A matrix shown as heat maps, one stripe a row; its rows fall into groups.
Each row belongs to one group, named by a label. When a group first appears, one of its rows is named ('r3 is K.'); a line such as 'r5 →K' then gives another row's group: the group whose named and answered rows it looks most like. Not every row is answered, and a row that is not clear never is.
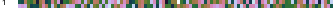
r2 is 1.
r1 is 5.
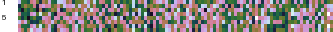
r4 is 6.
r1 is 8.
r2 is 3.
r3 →5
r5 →3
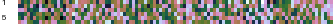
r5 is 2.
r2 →5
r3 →1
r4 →3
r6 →1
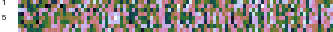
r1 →8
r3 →1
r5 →5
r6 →5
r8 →1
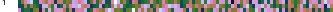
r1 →5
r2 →3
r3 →8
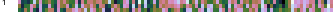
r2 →6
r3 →5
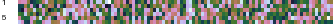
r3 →3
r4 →3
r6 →8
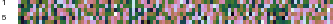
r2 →3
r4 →6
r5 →2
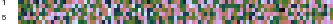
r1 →5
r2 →3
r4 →8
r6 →3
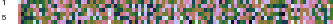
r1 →1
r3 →8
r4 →2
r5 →8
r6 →6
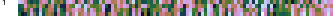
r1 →1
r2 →2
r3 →5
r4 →5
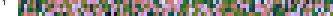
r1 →8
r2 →3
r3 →3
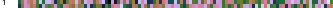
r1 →2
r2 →3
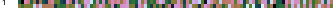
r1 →2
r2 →2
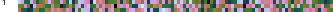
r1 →8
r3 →8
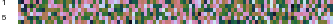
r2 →8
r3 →8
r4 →6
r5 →1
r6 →3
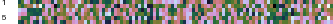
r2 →2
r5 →6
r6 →5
